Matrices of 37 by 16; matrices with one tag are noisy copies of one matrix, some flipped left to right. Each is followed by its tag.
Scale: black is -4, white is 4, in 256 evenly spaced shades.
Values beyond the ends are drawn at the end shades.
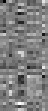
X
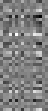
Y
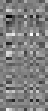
Y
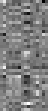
X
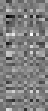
Y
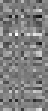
Y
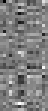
X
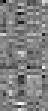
X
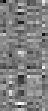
X
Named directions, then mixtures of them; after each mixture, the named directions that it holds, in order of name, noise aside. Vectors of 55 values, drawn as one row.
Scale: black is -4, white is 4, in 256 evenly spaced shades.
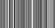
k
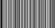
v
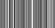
k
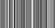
k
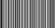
k, v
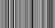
k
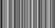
k, v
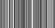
k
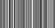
k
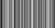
k, v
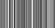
k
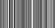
k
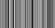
k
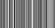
k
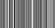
k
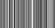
k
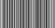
k, v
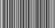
k, v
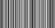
k, v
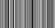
k
